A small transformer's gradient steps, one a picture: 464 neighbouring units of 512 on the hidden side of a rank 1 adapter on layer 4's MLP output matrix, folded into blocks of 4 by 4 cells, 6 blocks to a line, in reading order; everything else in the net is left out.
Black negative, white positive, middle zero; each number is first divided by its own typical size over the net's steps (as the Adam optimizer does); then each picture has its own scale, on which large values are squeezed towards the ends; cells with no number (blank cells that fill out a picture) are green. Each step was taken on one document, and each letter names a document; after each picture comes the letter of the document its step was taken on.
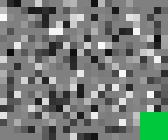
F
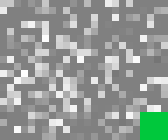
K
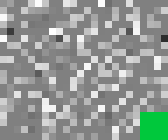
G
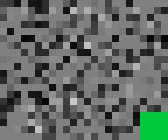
G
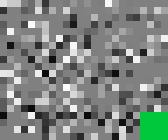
K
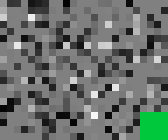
G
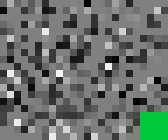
K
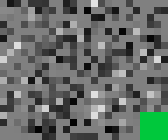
F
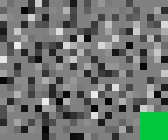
F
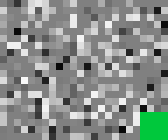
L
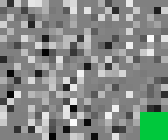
G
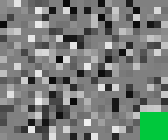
L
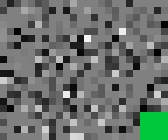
L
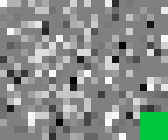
K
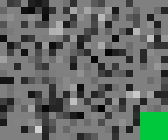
F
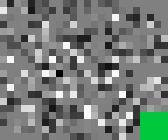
K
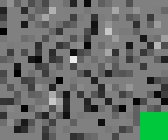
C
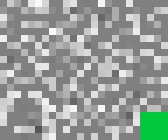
L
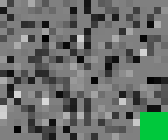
G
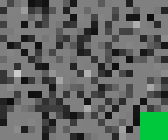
C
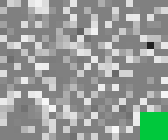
L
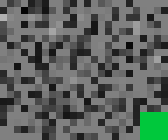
C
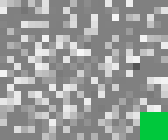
K
